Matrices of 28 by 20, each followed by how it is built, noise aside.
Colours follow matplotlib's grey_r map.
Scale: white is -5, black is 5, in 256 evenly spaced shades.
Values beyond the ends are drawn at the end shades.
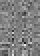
low rank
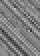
Toeplitz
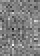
low rank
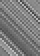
Toeplitz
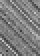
Toeplitz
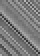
Toeplitz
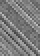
Toeplitz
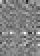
low rank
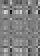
low rank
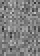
low rank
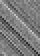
Toeplitz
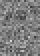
low rank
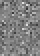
low rank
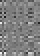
low rank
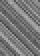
Toeplitz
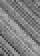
Toeplitz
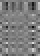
low rank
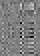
low rank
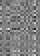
low rank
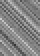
Toeplitz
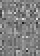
low rank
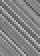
Toeplitz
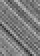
Toeplitz
